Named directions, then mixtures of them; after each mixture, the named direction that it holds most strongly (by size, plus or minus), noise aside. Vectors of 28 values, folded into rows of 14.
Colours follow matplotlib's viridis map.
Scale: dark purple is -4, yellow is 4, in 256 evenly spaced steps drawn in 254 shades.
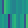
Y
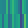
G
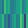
Y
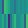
Y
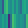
Y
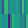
Y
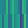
G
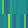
Y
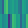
Y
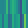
G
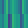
G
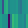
Y
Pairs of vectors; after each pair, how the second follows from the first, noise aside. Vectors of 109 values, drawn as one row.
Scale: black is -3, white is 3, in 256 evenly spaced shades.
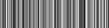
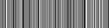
partly zeroed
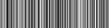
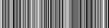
shuffled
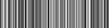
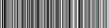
shuffled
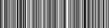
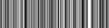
shuffled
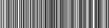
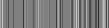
partly zeroed
